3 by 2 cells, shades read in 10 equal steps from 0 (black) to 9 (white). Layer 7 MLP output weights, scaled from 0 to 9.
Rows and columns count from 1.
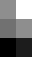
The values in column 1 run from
0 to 5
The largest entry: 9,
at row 1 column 2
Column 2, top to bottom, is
9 5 1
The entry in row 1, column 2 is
9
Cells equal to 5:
2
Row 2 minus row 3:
4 4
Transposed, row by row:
5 4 0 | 9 5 1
